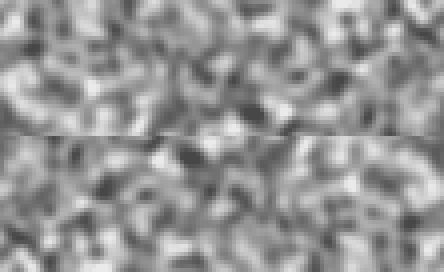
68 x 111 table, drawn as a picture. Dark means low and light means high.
Average level on the scale: 60%. Histogram: bell-shaped. Grain: blotchy. Stripes: none. Slope: none. Symmetry: a half turn.
